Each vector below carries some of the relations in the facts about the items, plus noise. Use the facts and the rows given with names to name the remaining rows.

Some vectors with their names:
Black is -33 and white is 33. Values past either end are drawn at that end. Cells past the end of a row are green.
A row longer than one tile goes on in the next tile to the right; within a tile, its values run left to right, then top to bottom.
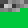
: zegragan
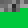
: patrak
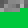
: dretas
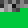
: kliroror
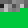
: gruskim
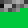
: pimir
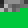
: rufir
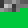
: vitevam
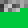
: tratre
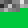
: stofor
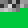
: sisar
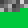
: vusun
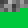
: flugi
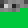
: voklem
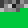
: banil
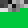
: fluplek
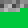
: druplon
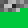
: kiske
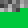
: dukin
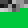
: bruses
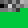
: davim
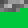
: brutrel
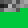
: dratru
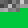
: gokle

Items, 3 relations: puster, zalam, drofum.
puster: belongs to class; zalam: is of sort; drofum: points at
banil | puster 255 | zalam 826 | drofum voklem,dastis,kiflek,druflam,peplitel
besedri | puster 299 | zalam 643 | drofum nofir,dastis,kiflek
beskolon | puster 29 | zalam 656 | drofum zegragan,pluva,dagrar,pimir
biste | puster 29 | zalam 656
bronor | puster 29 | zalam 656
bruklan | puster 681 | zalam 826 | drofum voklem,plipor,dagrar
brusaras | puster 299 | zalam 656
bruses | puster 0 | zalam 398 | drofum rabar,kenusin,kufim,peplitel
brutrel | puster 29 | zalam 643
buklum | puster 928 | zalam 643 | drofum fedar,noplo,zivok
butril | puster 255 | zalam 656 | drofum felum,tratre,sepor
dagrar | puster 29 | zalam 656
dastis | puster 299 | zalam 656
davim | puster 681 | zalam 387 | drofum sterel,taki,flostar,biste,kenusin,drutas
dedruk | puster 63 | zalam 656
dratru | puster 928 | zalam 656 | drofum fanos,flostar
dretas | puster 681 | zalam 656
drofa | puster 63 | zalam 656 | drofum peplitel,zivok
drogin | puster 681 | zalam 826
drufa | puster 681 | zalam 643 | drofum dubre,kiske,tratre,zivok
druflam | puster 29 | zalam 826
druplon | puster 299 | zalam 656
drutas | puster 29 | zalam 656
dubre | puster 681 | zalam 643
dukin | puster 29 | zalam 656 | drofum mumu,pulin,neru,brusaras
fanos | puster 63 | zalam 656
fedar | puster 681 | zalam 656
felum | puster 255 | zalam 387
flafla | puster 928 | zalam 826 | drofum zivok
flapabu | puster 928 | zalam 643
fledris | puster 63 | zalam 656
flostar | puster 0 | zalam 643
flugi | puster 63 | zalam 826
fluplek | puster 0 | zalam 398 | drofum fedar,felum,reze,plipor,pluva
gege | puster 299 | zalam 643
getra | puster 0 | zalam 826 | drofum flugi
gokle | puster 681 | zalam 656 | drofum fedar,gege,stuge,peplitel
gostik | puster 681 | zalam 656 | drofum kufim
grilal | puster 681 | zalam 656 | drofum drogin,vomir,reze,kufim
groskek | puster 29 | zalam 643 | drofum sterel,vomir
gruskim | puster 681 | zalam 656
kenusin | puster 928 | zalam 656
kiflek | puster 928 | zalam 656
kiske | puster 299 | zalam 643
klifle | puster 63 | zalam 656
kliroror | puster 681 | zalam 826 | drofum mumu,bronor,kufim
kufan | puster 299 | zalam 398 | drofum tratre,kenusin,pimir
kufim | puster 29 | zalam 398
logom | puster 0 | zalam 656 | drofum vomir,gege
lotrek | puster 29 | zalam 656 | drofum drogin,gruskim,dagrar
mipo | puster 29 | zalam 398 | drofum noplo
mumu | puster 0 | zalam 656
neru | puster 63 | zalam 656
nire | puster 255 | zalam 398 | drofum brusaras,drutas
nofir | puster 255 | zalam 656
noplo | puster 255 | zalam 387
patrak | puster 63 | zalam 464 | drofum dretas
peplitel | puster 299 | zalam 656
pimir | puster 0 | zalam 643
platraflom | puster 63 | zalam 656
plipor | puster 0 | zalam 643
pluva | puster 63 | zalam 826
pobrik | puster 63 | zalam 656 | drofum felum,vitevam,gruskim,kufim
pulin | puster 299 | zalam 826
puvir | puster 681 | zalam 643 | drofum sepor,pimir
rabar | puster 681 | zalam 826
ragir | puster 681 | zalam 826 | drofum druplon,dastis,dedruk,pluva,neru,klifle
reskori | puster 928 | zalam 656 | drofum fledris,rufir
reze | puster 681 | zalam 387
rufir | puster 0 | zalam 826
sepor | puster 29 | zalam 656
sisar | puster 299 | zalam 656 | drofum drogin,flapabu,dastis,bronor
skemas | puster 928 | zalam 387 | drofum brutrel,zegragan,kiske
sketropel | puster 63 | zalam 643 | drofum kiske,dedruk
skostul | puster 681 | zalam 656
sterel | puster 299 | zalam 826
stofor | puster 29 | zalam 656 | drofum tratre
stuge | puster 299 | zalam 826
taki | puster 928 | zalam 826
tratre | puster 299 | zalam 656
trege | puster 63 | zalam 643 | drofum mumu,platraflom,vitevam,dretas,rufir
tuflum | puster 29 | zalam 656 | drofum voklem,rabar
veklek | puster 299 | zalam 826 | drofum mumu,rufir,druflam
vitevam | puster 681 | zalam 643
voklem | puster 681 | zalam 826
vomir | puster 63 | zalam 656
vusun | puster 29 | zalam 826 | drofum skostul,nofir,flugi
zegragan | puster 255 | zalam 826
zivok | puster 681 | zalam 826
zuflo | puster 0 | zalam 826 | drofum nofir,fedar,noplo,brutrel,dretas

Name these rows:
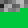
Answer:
sepor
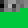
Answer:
taki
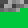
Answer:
zivok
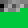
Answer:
kenusin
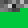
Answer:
sketropel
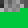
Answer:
mumu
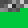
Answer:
drufa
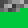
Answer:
dubre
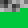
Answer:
mipo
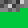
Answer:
skemas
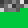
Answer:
zuflo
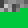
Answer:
druflam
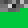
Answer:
buklum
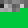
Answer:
bronor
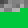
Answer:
nofir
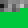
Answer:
fanos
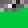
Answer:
besedri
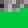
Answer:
brusaras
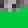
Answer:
pulin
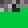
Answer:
trege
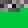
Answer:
puvir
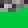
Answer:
plipor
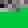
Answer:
logom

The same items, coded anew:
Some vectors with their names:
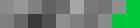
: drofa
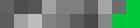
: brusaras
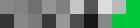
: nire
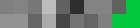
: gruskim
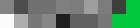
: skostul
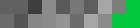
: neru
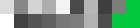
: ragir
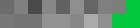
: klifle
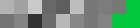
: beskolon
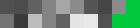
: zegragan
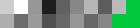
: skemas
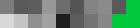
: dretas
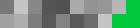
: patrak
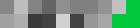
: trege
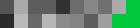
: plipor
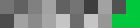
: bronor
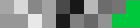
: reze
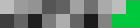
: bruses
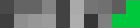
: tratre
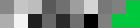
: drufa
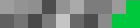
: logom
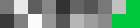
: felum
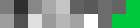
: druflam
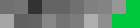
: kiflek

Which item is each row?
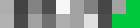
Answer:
getra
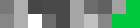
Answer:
noplo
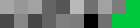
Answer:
kufan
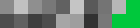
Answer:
butril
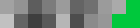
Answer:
reskori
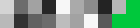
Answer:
zuflo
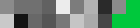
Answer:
flafla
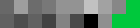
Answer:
dratru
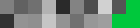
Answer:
kufim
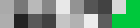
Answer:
banil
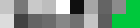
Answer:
kliroror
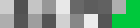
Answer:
veklek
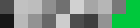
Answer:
groskek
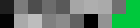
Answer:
flostar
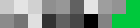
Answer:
davim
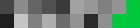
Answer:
pimir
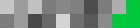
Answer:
sisar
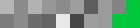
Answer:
dukin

